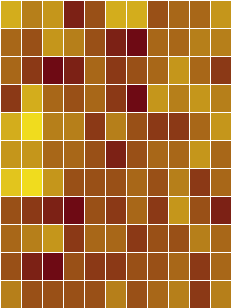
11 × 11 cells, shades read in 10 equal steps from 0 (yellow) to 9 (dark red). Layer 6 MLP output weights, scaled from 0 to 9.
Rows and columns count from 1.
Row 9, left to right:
5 4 3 7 5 5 7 6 6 4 5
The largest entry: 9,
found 5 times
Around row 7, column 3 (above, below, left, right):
5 8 0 6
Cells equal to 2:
5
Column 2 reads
4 6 7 2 0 3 0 7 4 8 6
